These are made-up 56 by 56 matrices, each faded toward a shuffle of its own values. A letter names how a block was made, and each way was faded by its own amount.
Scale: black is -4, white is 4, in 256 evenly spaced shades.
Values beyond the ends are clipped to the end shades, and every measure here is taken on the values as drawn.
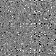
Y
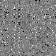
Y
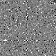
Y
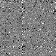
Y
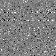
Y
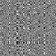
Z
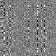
Z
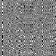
Z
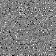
Y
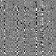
Z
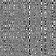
Z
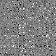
Y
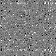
Y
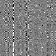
Z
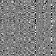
Z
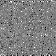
Y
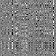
Z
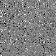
Y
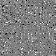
Y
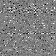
Y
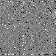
Y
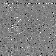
Y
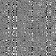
Z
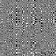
Z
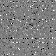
Y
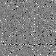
Y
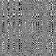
Z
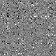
Y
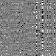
Z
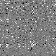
Y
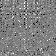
Y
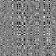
Z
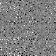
Y
